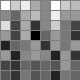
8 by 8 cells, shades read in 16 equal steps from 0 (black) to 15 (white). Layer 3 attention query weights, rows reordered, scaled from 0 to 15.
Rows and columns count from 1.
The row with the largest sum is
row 1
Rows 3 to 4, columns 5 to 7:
8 12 7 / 6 9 7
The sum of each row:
97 75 61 48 52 50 44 41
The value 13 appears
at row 3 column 1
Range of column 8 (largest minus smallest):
8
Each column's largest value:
15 12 14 11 8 15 12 11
